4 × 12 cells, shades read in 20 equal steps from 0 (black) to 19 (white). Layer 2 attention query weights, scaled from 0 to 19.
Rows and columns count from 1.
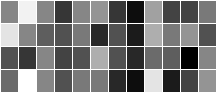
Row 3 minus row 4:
-2 -15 0 -1 -3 4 3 2 -9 5 -5 -1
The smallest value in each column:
6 4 7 4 6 3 3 1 8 2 0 6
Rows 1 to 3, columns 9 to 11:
12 5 5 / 13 9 11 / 8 7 0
